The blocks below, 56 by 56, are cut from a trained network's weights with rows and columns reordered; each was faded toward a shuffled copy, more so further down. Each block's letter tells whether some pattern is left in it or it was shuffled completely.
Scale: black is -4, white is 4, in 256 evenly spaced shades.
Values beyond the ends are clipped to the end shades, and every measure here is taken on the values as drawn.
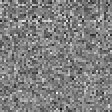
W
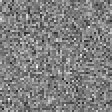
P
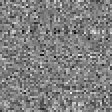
W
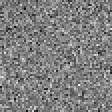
P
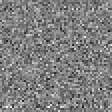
W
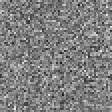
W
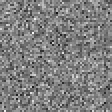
P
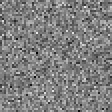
P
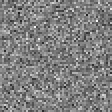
P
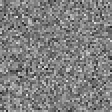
W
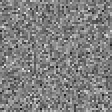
W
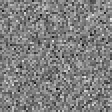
P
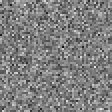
W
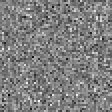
W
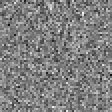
P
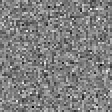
W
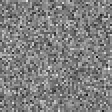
P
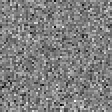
P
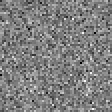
P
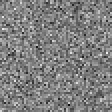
P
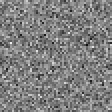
P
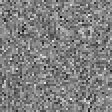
W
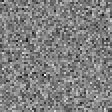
P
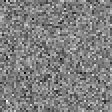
P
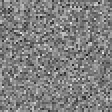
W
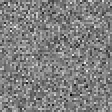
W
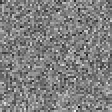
P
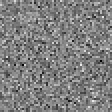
P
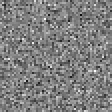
P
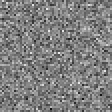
P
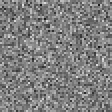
P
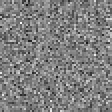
W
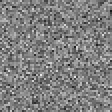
P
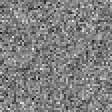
W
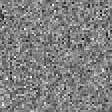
W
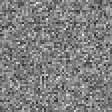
P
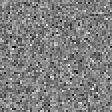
P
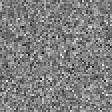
P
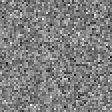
P
